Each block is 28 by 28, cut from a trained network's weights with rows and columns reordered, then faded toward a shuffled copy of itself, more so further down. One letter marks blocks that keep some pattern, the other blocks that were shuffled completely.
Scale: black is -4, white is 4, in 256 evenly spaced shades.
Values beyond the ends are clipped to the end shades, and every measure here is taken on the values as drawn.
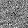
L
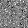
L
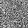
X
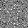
X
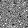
L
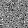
L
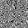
X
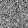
L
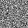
L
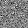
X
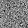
L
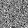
L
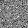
L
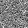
L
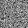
L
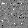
X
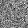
L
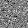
X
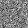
L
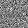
L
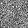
L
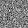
L
